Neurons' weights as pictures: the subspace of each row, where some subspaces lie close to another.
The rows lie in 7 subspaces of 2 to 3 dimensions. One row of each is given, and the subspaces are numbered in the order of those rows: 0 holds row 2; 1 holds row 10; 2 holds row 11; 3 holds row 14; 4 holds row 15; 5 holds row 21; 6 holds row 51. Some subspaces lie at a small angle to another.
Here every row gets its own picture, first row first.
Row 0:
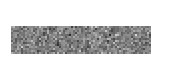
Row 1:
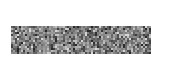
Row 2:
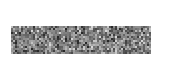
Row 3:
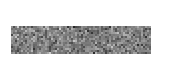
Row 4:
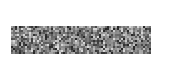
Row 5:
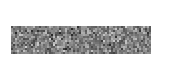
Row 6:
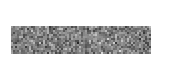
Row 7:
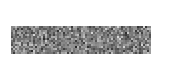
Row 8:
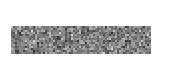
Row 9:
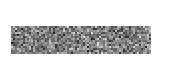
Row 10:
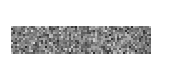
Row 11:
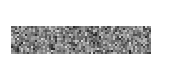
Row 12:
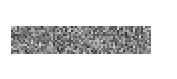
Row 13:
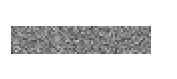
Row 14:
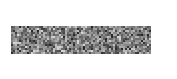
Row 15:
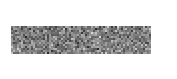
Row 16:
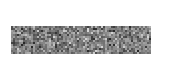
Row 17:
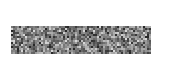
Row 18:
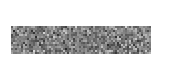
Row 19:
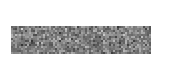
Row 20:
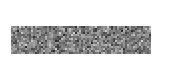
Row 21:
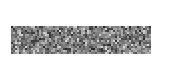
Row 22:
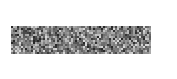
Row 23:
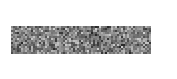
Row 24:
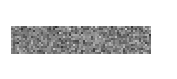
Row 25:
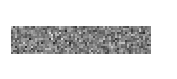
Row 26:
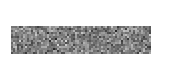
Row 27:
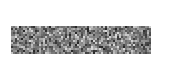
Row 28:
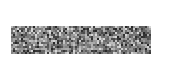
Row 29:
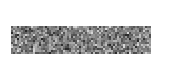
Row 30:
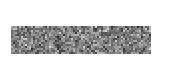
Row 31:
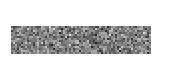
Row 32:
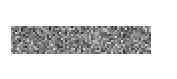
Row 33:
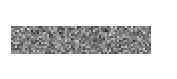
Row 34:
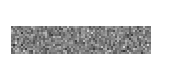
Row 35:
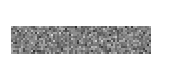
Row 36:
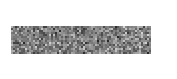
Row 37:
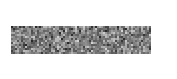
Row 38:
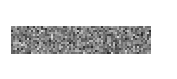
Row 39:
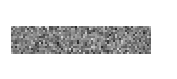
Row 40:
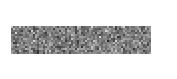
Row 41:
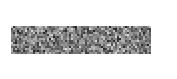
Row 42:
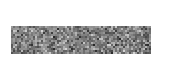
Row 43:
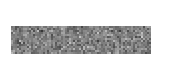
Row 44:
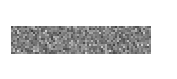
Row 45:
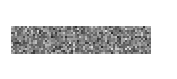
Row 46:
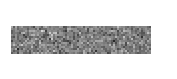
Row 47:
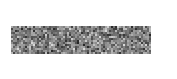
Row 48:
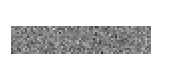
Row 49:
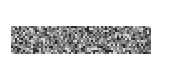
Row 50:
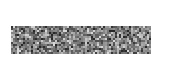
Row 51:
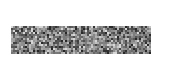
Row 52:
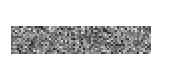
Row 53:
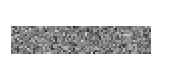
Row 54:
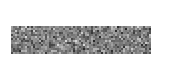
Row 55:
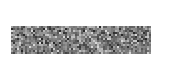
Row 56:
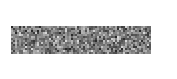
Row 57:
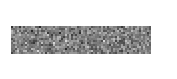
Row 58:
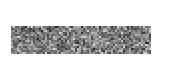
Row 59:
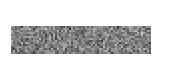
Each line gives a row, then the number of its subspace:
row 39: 1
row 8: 0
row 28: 6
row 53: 2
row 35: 4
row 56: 0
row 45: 3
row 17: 2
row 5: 0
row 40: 0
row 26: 6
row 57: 0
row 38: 3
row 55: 2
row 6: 1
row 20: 5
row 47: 4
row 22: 5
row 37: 5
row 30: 5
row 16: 3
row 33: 4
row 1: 2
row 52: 6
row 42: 6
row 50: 3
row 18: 6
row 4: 5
